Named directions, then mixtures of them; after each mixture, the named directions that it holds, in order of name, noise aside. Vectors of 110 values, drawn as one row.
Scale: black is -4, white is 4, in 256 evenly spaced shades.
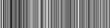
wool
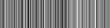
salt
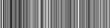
wool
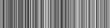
salt, wool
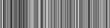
wool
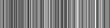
salt, wool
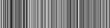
salt, wool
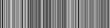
salt, wool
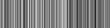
salt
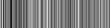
wool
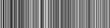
salt, wool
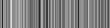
wool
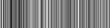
wool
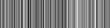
salt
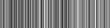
salt, wool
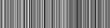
salt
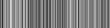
salt, wool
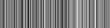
salt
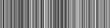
salt, wool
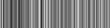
salt, wool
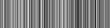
salt, wool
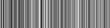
salt, wool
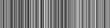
salt, wool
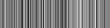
salt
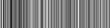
wool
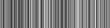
salt, wool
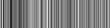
wool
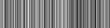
salt
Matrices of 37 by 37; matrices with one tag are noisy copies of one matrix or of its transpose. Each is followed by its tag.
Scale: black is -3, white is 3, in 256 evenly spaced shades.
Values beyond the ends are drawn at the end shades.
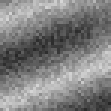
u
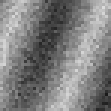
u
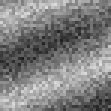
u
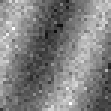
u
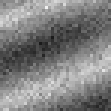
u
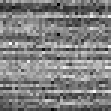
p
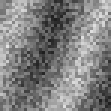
u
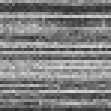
p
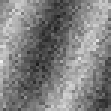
u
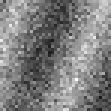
u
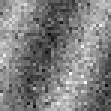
u
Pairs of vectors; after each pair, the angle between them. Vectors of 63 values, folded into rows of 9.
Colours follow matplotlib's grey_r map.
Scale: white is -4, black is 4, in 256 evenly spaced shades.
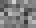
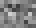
partly aligned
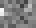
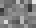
partly opposed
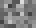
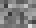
partly opposed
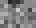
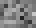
orthogonal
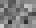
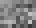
partly opposed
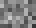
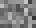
nearly parallel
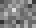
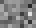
partly aligned
